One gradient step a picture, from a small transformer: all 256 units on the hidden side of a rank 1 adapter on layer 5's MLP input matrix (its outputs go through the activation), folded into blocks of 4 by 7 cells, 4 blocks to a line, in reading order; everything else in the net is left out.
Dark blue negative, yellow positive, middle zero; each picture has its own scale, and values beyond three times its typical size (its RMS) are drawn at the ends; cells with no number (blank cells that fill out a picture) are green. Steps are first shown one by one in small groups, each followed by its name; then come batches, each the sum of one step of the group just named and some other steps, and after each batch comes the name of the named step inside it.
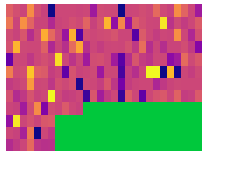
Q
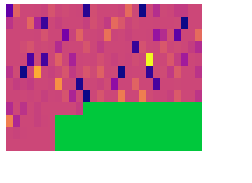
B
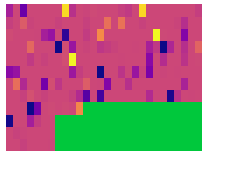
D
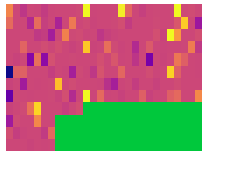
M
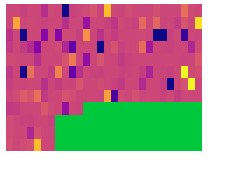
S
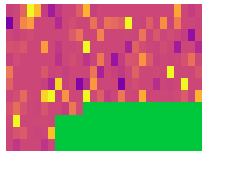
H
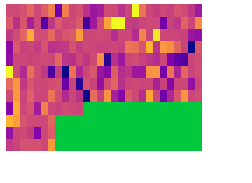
Q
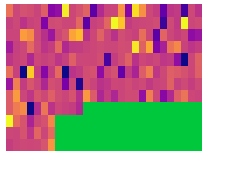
D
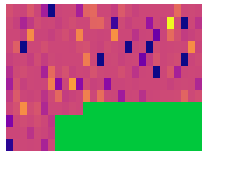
M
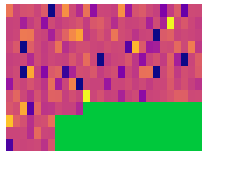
M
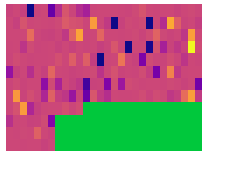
D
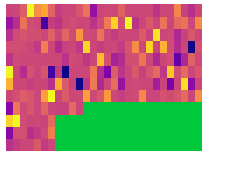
H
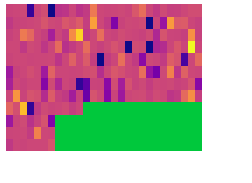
D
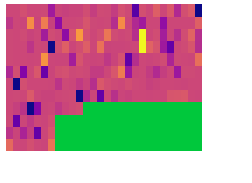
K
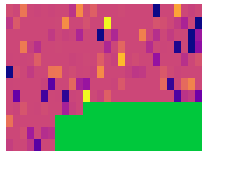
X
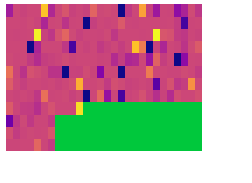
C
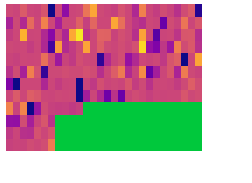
K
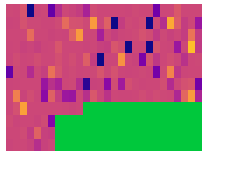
X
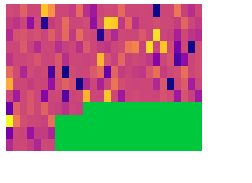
X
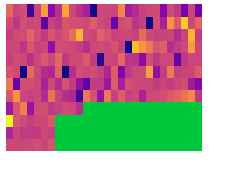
K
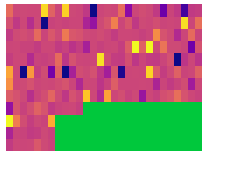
C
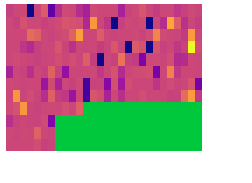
C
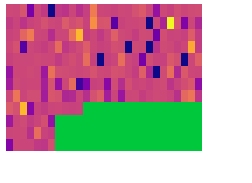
X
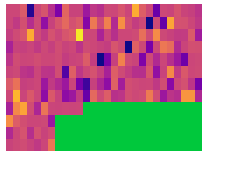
X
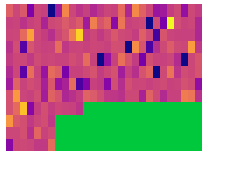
X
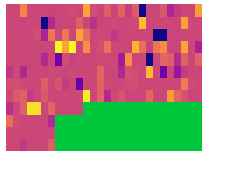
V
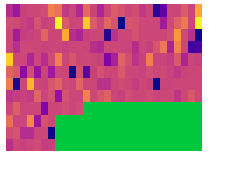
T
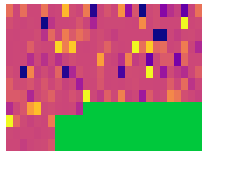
V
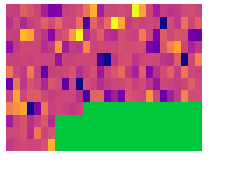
T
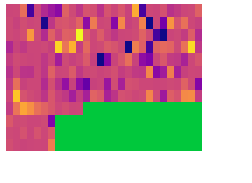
V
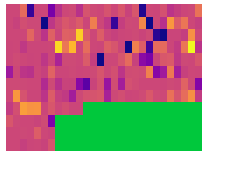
V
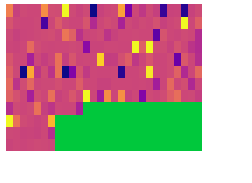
T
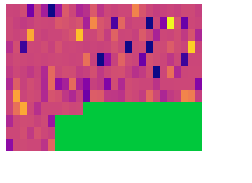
T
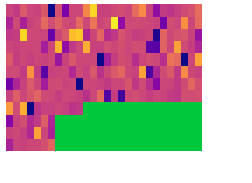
T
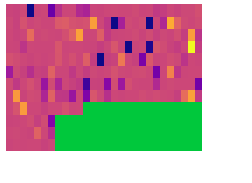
T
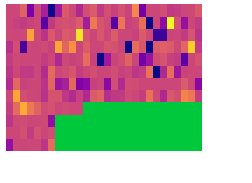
V
